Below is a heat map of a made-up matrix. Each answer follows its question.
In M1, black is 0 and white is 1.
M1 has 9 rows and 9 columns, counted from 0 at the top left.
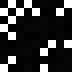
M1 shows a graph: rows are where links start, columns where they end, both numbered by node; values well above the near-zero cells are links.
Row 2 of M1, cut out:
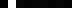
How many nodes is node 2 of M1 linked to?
1
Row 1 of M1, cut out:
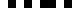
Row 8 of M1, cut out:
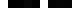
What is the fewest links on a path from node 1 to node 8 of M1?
2
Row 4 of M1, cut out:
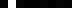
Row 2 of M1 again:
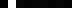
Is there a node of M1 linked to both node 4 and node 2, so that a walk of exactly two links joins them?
yes
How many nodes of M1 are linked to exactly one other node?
5
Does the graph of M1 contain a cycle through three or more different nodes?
no
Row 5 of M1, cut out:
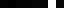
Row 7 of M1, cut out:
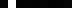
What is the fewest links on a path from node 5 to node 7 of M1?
4
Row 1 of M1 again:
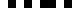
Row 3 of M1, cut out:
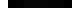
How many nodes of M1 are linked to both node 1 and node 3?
1
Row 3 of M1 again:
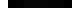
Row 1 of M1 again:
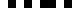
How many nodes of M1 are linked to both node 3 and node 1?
1
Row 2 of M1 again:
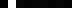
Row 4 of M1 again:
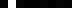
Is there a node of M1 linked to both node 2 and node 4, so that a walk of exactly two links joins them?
yes
